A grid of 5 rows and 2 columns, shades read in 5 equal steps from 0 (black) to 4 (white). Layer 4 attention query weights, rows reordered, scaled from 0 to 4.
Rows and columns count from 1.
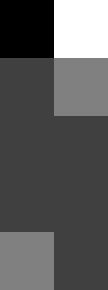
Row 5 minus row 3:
1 0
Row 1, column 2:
4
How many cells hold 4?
1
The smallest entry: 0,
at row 1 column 1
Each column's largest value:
2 4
